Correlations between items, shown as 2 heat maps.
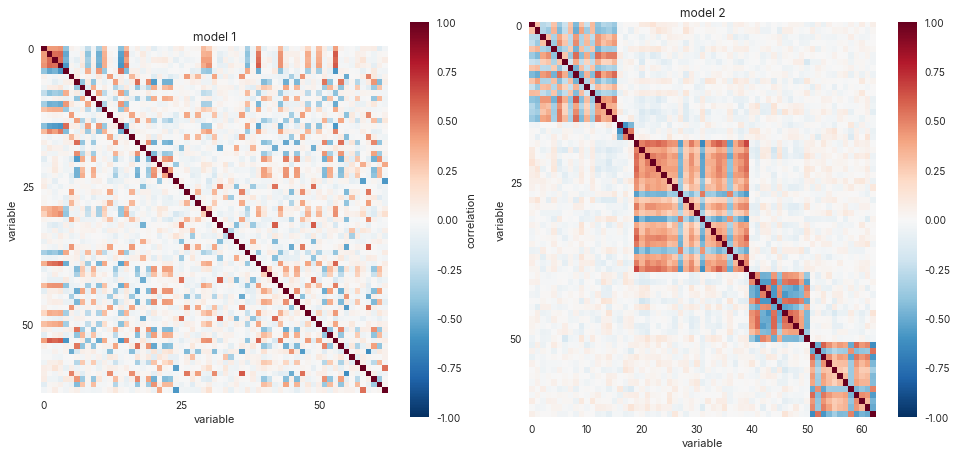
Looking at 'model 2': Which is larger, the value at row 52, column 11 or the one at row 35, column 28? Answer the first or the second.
the second
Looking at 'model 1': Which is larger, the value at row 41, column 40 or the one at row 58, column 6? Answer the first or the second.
the first
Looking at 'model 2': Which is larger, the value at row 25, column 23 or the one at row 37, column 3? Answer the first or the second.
the first
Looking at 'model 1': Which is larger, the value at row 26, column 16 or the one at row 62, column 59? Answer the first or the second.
the first
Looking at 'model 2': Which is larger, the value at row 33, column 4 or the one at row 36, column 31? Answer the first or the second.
the second
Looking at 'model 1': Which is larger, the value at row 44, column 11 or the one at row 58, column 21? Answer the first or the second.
the second
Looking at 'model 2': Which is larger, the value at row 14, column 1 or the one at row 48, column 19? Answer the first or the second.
the second
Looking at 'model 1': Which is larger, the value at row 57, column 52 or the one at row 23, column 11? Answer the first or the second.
the first
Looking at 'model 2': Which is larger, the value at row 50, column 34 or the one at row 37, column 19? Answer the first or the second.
the second
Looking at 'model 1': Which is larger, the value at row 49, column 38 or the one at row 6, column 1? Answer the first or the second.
the second
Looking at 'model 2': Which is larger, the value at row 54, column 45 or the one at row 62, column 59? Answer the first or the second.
the first
